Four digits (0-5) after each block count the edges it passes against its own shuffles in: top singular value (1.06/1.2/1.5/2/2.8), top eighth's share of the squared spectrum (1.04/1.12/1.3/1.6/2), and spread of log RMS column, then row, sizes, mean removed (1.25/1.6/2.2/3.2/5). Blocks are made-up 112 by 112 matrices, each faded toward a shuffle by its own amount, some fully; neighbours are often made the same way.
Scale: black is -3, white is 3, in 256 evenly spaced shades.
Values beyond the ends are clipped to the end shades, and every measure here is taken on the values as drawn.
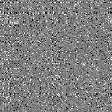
4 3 2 3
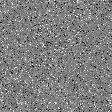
2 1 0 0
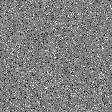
0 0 0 0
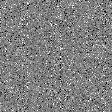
1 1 2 0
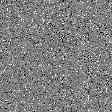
0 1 1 0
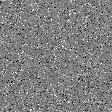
0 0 0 0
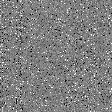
1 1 2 0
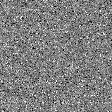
0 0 0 1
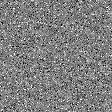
0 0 0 0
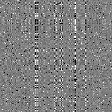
5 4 3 3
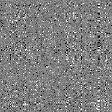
4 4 3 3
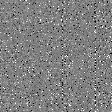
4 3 2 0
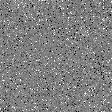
2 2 1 1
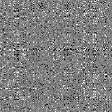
4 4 3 3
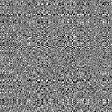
5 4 3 3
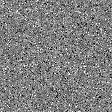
1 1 0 0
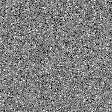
2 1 0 0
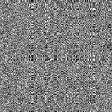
5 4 3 3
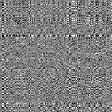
5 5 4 4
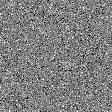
0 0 0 0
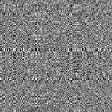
5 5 3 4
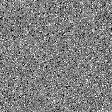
3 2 0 0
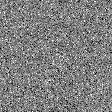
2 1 0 0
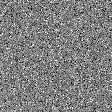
2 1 0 0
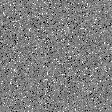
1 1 1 0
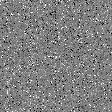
1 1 1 0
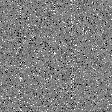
1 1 1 0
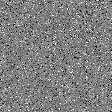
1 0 0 0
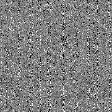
1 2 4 0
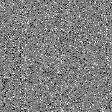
1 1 2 0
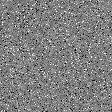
0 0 0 0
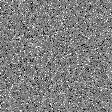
0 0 0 0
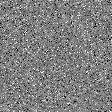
0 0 0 0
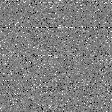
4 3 0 2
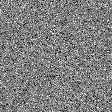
0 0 0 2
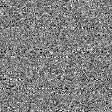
1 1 0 3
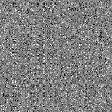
4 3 2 2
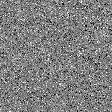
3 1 0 0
